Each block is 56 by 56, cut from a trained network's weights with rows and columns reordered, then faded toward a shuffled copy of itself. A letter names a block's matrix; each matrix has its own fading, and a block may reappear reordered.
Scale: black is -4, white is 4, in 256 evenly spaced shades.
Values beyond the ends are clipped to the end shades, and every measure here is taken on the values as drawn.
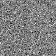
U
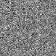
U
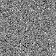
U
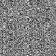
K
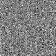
U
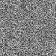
K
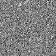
U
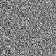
K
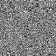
U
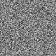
K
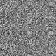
K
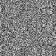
K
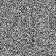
K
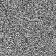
K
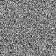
K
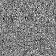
U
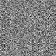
K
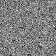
U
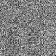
K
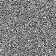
U
